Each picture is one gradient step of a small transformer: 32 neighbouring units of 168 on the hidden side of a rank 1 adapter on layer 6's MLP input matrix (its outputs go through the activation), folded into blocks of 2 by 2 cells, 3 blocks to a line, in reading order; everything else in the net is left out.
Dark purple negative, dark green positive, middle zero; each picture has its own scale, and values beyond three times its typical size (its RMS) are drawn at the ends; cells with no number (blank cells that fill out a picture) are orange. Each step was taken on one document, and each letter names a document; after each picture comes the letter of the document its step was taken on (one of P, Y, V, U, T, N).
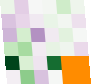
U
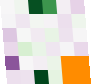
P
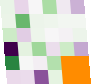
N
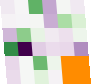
P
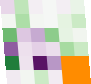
U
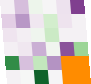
N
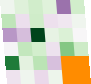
N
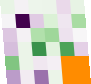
N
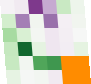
U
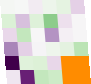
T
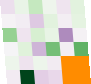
T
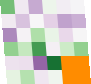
U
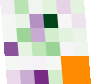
T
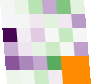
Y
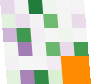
T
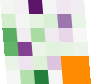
Y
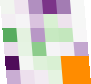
P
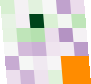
T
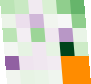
N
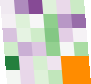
Y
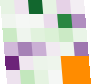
Y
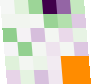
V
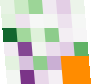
U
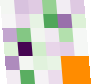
P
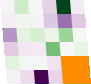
V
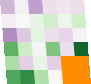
T
